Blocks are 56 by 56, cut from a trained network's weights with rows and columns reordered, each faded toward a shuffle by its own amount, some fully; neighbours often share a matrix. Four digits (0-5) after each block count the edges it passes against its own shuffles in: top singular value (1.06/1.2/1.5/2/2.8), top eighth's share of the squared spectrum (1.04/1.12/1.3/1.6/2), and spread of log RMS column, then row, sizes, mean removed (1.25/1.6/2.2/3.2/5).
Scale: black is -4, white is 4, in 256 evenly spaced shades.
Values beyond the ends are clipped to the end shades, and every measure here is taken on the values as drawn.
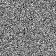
0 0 0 0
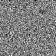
3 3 1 1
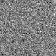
3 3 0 1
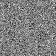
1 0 0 0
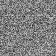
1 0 0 0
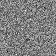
0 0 0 0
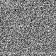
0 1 0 0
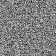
0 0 0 0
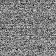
2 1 0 0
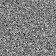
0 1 0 0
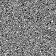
0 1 0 0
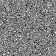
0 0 0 0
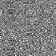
3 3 0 2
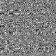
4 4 0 3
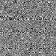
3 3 0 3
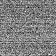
3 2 0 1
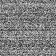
3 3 0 0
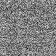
1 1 0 0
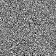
2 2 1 0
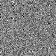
2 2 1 1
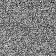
1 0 0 0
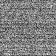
3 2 0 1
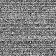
4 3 0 1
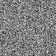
1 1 0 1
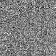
2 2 0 1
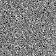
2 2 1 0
